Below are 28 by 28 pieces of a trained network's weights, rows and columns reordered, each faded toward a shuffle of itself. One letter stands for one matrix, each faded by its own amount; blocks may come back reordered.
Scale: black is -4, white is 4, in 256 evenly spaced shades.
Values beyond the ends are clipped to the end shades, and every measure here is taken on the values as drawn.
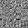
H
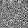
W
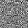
W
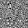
W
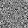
H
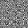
W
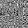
W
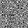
W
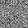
W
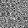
W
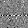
H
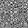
W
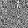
W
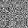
W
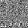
H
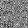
W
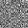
W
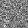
W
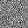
W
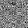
W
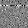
H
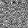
H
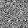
H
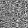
W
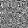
H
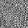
W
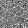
H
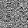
W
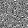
H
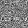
H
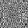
W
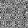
W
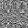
W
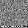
H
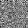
H
